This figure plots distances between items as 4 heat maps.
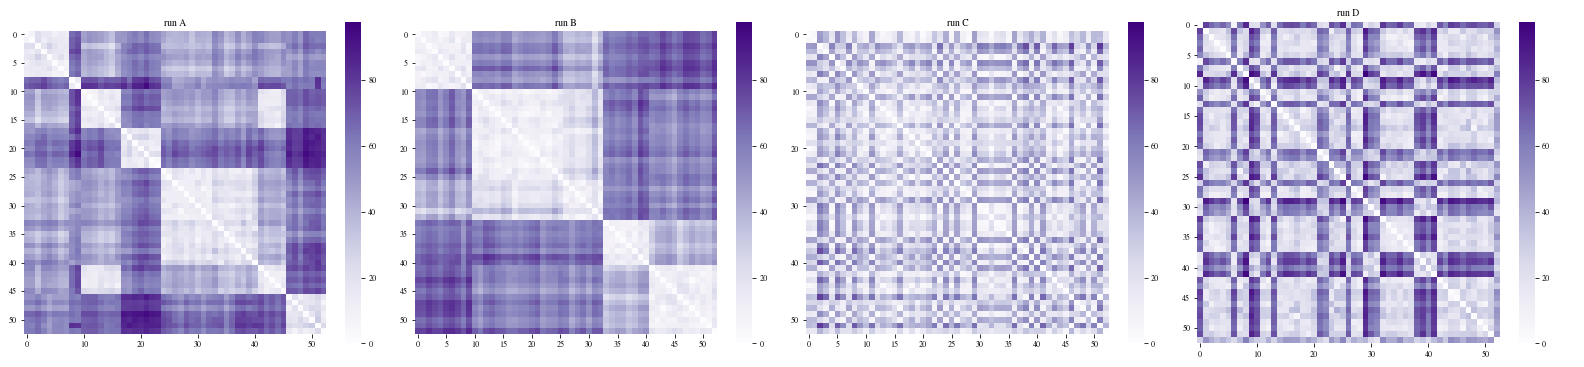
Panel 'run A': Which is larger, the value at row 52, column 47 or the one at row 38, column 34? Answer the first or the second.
the second
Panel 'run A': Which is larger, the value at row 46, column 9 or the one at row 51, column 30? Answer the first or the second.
the second
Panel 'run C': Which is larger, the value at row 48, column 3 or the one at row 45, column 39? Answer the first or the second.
the second
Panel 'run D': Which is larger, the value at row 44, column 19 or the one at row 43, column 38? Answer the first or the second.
the second
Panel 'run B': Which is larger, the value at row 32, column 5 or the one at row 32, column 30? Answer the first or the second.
the first
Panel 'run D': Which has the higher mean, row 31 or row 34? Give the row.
31
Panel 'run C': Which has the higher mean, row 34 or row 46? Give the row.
46
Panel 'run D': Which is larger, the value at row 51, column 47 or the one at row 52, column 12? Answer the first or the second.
the second
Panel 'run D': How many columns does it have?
53
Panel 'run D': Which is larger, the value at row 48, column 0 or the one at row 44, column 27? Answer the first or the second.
the first
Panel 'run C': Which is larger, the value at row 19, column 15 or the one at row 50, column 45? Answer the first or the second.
the second
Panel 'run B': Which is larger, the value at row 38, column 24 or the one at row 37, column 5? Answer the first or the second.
the second
